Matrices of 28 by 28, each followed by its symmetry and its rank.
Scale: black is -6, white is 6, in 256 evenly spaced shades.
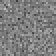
symmetric, full rank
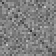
symmetric, full rank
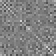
symmetric, rank five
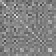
symmetric, rank five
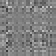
antisymmetric, rank two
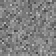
neither, full rank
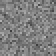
neither, full rank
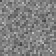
symmetric, full rank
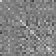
symmetric, rank five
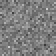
symmetric, full rank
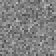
neither, full rank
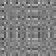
antisymmetric, rank two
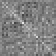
symmetric, rank five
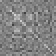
symmetric, rank five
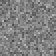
neither, full rank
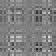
antisymmetric, rank two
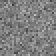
neither, full rank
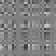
antisymmetric, rank two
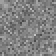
symmetric, full rank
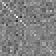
symmetric, rank five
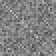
symmetric, full rank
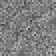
symmetric, full rank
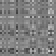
antisymmetric, rank two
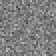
neither, full rank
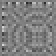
antisymmetric, rank two
